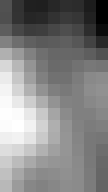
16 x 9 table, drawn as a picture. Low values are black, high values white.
The middle left is the ninth with the highest average. The top right is the ninth with the lowest average. The field climbs toward the bottom left. No regular stripes run through it. No lone cell stands out from its neighbours.
